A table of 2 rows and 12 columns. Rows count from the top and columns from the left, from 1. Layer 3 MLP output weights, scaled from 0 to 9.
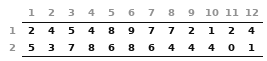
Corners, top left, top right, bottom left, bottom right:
2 4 5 1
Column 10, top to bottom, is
1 4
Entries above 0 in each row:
12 11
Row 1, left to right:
2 4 5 4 8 9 7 7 2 1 2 4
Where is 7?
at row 1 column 7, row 1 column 8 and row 2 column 3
